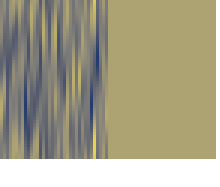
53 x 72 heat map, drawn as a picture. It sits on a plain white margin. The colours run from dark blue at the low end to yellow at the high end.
It is made of 1 by 2 panels. Panel 1,1: middling, streaked downward, strong in contrast. Panel 1,2: high, flat.
